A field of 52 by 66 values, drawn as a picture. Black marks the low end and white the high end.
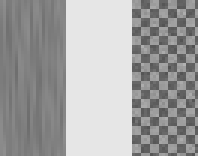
The table splits into one row of 3 panels. Panel 1,1: middling, streaked downward, faint in contrast. Panel 1,2: very high, flat. Panel 1,3: middling, checkered, strong in contrast.
